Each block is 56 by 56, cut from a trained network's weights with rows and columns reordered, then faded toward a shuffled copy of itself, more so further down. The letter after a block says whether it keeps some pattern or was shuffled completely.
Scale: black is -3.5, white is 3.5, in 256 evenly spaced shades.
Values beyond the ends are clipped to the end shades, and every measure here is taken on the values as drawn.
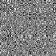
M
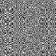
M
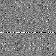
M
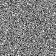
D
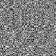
M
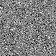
D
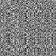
M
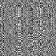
M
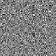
M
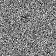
D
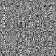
M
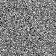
D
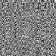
M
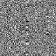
M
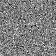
D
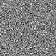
M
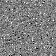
D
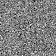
D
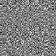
M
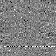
M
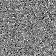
D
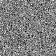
D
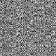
M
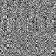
M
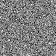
D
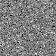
D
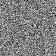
D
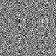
M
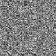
M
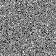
D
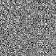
M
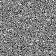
D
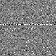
M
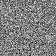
D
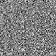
M
